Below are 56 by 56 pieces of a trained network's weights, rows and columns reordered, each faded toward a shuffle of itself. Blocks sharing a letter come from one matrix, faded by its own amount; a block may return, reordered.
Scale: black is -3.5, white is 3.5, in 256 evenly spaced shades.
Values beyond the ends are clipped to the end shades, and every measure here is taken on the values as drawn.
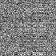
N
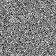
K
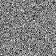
K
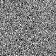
K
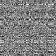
N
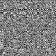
N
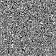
K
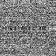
N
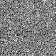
K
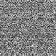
N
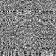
N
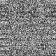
N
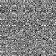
N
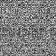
N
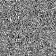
K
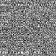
N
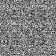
N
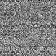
N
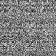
N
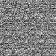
N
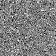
K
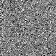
K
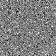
K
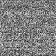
N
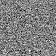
K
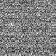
N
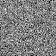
K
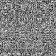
N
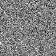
K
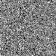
K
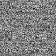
N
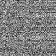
N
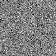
K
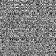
N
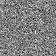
K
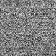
N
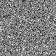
K
